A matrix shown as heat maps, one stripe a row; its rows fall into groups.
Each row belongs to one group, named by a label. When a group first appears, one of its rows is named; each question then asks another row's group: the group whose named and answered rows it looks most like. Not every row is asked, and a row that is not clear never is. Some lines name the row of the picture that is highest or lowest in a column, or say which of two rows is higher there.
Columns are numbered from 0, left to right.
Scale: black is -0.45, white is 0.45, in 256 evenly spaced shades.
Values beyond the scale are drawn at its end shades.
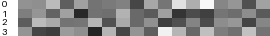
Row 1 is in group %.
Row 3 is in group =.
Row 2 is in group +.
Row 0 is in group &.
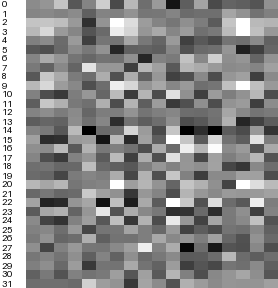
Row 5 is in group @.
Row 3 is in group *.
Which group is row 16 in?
&
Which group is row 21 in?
&
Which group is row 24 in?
=
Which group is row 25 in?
%
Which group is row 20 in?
*
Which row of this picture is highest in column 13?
16
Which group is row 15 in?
=
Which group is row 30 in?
=
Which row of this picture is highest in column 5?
23
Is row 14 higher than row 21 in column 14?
No
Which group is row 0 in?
+
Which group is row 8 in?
+
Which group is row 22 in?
=
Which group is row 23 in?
+
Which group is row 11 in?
+
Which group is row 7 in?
&
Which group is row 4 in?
%
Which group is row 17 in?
=
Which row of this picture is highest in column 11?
16
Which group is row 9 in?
*
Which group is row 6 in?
&
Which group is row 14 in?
%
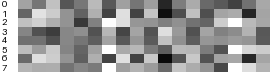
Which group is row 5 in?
*
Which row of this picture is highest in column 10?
3
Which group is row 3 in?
=
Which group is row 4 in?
=
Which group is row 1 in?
+
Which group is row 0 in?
+
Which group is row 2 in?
*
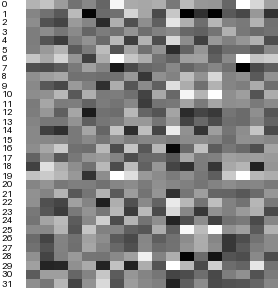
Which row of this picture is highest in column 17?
6
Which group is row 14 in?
=
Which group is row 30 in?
+
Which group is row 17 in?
&
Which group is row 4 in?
=
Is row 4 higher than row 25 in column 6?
Yes
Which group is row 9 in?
=
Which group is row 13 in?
%
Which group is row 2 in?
=
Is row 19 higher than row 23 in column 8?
No
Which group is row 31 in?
+
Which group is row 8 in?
&
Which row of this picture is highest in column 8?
28
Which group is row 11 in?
&
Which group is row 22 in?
=
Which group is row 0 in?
*
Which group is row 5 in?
+
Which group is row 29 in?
=
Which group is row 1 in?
%
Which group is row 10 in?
&
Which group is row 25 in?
&
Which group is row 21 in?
+
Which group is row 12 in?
%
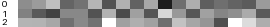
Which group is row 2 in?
*
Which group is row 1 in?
=
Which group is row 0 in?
+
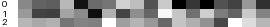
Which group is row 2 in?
*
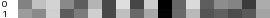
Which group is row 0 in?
+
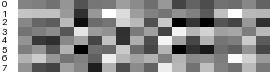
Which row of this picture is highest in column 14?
1
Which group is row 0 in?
%
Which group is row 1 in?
*
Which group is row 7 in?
=
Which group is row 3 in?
&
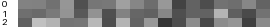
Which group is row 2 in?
+
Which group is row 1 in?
@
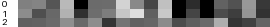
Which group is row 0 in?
%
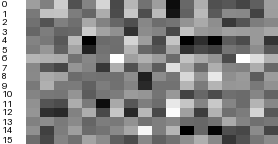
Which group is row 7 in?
=
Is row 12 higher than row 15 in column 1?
No
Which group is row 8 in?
&
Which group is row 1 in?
+
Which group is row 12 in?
=
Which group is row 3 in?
&
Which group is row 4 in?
%
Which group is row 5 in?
%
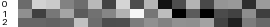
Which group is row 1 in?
%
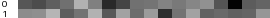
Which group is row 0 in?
@
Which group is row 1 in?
+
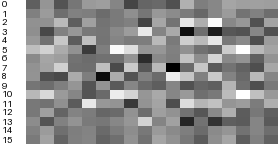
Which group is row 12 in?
@
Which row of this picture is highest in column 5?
7
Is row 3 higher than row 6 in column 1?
No
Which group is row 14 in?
@
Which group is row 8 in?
=
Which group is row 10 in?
*
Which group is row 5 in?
*
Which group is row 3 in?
%
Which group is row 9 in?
@
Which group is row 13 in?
%
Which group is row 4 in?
&
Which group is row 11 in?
&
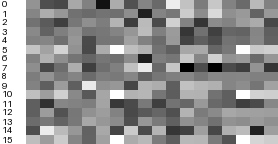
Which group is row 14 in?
+
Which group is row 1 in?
&
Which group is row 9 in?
&
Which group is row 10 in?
*
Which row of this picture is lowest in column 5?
0
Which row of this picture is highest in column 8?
7
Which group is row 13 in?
&
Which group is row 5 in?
*
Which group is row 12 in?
&
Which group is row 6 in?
&
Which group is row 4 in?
%
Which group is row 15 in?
*
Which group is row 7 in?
%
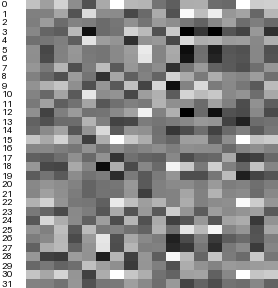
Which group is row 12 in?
%
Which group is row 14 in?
+
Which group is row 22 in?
*
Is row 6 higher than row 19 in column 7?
Yes
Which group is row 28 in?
=
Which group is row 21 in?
&
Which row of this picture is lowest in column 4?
3
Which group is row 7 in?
+
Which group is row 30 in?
*
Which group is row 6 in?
%
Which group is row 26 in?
+
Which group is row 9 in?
+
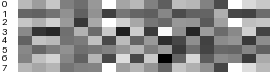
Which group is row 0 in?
*
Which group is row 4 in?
+
